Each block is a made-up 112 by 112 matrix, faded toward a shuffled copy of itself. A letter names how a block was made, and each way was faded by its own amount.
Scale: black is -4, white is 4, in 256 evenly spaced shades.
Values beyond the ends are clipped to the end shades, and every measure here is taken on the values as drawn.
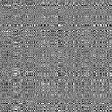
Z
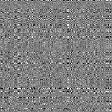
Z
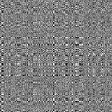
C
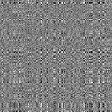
C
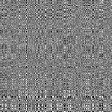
C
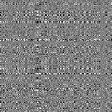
Z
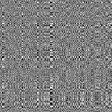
C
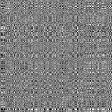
C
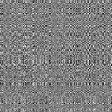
C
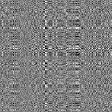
C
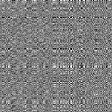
C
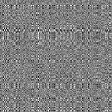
C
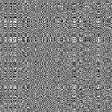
C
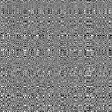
Z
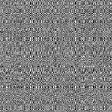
C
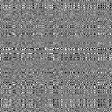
Z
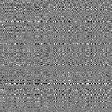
Z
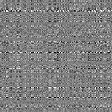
Z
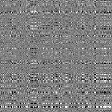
Z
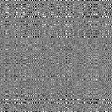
Z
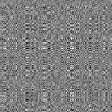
C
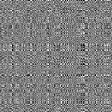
C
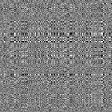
C
